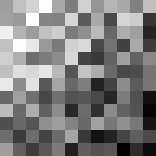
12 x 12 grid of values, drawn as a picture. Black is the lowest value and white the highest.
Ninth with the highest average: top left. Slope: up to the top left. Mirror symmetry: none. Ninth with the lowest average: bottom right.
